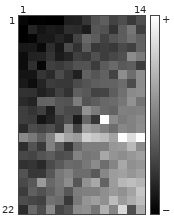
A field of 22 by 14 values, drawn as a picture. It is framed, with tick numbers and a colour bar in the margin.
Odd lines: row 14. Calmest part: top left. Slope: up to the bottom right. Ninth with the lowest average: top left.
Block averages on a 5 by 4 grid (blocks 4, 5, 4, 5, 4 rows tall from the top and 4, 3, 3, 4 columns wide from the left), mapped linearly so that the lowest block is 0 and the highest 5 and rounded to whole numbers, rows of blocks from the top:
0 1 2 2 / 1 1 2 3 / 1 2 4 4 / 2 3 4 5 / 2 3 4 5
